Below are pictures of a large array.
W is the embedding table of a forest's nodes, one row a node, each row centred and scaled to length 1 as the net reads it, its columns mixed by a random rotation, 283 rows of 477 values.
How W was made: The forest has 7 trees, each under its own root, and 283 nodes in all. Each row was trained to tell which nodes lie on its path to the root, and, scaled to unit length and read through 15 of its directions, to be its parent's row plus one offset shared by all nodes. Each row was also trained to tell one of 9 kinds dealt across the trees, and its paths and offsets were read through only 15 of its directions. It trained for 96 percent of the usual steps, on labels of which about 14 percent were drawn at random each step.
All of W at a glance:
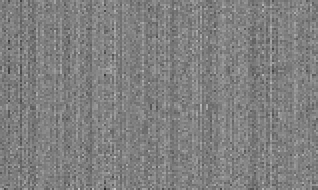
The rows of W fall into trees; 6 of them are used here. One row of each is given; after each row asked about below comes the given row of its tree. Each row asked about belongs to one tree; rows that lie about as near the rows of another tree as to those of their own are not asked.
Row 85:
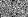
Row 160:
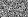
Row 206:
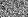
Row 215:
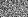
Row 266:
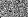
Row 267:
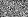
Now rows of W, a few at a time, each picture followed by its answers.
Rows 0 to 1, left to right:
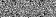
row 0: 206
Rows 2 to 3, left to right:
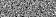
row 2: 85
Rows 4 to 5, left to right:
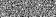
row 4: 267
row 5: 160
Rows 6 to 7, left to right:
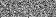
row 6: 160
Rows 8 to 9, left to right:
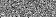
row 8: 215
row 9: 160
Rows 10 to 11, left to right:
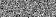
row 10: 206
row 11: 267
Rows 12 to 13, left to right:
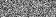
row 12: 215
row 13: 215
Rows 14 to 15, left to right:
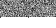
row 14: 160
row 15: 85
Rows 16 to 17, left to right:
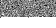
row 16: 160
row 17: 85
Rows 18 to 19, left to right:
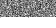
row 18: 215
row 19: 85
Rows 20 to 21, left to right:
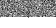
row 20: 215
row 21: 160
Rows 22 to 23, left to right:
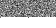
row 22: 206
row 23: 267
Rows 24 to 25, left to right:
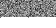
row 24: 160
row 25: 206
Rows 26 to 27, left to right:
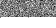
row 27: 85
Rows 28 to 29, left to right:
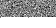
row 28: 267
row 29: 160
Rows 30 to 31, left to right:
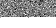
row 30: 267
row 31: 215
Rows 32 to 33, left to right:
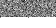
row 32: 85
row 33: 215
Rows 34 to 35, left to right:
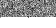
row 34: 85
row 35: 85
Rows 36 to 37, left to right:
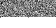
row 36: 267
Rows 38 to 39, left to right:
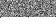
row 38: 266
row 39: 267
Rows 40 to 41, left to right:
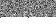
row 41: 160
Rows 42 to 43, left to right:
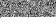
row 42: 160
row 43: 85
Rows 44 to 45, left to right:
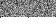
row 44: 267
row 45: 267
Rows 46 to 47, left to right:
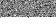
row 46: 267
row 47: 267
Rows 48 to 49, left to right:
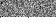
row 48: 267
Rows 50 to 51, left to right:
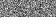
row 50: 266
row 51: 85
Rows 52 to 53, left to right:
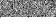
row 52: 267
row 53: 85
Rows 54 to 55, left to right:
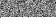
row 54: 267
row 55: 85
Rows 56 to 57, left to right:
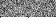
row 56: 85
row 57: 160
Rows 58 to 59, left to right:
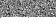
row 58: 266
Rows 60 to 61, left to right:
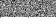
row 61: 267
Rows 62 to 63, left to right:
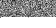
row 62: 267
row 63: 85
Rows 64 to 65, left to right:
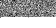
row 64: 160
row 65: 267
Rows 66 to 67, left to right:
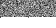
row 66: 160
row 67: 85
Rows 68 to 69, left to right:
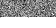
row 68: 267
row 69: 267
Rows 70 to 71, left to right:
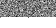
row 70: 267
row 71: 85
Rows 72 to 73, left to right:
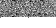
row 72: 267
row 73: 206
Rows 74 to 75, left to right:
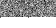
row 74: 267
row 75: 160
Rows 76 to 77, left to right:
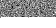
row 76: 85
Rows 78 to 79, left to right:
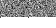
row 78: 85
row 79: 160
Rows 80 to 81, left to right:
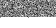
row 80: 85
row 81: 266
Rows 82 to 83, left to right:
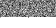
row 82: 206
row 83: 215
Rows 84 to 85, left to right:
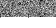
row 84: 85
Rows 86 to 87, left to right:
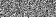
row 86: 267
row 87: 267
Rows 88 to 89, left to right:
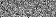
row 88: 267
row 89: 160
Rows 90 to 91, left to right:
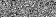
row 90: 267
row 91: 85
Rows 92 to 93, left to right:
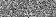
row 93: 160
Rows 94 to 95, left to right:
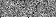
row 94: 267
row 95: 266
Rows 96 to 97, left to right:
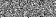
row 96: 85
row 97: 267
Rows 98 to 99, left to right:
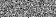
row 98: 85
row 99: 160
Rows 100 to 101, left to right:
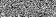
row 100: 215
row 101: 85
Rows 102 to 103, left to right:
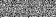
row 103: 160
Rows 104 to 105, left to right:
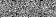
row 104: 267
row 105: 85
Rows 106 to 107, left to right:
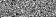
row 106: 267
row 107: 85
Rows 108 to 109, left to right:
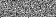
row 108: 267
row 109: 160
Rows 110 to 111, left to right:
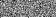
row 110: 160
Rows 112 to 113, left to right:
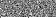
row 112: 206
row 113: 160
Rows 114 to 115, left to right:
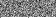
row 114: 160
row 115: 215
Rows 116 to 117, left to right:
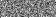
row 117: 160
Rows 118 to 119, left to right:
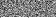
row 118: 215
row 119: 267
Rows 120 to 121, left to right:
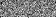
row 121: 85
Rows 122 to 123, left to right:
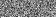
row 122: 215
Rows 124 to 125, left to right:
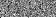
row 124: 266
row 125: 267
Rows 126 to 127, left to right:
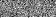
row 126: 85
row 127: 160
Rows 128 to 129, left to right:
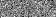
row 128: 85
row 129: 85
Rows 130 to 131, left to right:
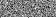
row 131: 160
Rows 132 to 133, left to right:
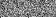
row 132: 206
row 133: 160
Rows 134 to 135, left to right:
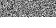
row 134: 267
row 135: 85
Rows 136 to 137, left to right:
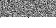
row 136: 215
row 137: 160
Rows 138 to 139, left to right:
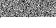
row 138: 85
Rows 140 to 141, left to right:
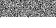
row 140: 215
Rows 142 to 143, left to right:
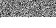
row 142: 267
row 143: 85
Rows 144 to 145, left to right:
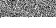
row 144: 85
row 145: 160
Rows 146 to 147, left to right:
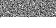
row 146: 160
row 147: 267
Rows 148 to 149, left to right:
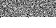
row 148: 85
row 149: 215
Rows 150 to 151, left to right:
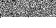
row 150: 206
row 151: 85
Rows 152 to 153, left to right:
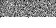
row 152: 160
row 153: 215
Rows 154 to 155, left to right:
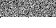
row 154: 266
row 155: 85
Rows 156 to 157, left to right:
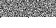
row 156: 160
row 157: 215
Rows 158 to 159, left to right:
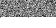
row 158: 206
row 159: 85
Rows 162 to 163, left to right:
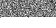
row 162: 267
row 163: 85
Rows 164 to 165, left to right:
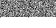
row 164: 206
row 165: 206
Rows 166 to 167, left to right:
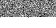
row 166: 85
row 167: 85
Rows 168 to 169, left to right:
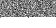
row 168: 267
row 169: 267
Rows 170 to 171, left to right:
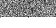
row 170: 85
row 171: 85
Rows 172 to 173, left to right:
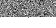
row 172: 267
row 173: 267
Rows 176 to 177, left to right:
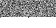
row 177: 266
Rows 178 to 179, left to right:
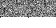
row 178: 85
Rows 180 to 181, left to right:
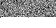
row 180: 267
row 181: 206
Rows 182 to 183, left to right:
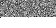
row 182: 160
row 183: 215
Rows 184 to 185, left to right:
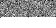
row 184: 160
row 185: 85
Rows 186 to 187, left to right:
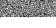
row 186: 160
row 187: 267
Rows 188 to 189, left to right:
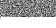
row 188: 206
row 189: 160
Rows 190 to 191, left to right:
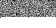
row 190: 267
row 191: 215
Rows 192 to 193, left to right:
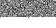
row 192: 206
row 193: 160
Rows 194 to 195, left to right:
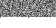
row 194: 206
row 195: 267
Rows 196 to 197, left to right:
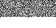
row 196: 206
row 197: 160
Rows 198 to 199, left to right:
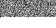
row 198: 160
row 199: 206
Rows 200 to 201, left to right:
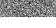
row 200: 267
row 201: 267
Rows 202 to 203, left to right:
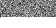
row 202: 85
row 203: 160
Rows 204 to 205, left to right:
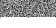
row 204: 160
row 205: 267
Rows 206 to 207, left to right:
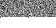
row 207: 160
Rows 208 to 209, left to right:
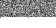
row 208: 160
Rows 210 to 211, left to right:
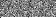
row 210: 160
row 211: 206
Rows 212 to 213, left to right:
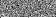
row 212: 160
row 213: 160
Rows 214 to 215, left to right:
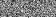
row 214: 215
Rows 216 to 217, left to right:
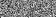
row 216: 206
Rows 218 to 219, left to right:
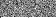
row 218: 160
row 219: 160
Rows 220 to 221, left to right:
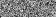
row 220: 85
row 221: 85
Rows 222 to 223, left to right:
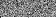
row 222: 160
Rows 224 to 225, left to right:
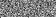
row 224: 206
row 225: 206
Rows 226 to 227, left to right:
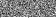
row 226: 85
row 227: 267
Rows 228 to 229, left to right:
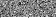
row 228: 85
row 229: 215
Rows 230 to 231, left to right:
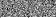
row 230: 206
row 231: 160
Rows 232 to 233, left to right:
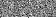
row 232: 266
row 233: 160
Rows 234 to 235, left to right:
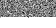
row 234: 215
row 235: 85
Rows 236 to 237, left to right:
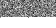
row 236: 85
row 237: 215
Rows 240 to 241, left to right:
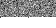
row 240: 266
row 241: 85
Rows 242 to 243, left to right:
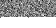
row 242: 215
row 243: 266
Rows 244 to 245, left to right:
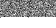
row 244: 267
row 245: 206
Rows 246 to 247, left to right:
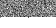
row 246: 160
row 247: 160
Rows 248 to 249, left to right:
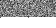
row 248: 160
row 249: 267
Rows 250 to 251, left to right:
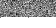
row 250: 267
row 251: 267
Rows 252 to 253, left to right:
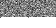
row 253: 215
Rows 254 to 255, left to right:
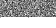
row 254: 85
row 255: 267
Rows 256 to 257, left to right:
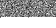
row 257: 206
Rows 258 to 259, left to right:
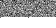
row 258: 160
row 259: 160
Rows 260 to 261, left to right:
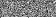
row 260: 266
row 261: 267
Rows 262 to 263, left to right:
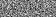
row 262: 85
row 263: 215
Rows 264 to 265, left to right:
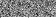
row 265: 267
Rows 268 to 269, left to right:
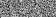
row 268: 266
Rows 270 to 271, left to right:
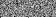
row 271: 85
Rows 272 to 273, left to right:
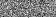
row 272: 267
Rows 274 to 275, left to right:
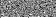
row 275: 215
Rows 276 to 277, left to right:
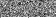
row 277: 215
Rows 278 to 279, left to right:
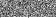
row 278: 85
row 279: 160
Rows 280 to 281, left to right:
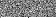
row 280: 206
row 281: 266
